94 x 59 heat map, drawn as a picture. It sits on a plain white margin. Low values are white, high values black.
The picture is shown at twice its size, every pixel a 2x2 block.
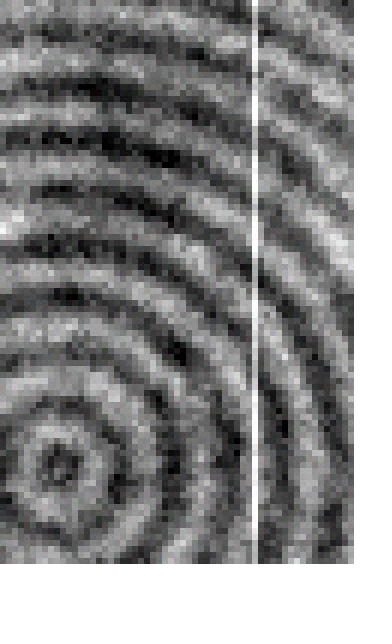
The histogram is bell-shaped. Rings spread out from the bottom left. Column 43 differs from the columns beside it. On average the colour sits 60% of the way up the scale. There is no overall slope.
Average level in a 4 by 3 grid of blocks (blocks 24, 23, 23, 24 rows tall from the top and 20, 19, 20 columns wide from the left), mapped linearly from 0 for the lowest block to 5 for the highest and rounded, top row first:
4 4 1 / 3 5 0 / 2 3 2 / 3 4 3
